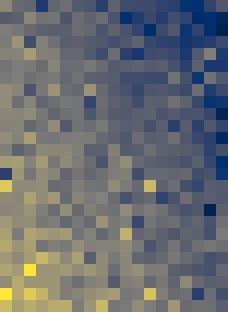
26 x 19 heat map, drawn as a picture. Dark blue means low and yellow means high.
Slope: up to the bottom left. Stripes: none. Odd rows or columns: none. Average level on the scale: 40%.
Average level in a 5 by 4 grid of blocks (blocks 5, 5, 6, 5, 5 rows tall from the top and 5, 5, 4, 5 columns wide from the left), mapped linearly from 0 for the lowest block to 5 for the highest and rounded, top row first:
3200 / 3211 / 3321 / 4322 / 5432
